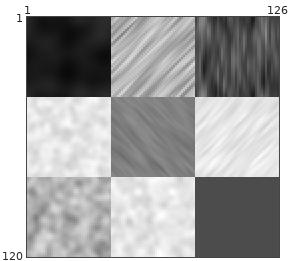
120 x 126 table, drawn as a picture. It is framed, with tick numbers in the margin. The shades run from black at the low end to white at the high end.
The table splits into 3 rows of 3 panels. Panel 1,1: very low, smooth, faint in contrast. Panel 1,2: high, slanting up to the right. Panel 1,3: low, streaked downward. Panel 2,1: very high, blotchy, faint in contrast. Panel 2,2: middling, slanting down to the right, faint in contrast. Panel 2,3: very high, slanting up to the right, faint in contrast. Panel 3,1: high, blotchy. Panel 3,2: very high, blotchy, faint in contrast. Panel 3,3: low, flat.
